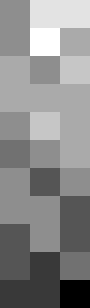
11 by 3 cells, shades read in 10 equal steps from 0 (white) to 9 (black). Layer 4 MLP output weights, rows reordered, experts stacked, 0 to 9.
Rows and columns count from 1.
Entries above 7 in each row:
0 0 0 0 0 0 0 0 0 0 1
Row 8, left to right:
4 4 6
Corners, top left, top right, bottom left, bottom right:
4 1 7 9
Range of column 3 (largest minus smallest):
8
